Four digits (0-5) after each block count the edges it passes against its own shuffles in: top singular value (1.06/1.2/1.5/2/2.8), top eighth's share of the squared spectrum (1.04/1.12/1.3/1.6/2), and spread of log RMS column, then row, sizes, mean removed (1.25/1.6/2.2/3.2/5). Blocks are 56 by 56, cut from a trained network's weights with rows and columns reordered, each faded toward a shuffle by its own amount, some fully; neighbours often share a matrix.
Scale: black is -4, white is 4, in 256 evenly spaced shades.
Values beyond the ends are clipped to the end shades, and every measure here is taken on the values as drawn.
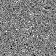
0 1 0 0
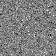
0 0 0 0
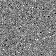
0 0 0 0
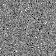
1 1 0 0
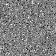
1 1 0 0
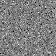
1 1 0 0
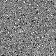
1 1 0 0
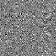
3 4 2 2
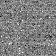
2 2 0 0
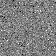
0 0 0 0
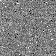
0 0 0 0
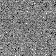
1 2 0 0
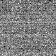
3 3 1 1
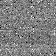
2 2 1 0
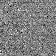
1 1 0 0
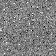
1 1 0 0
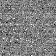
2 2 1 0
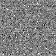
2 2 0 1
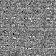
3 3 1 1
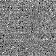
1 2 1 0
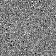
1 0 0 0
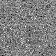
1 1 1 0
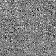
2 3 1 1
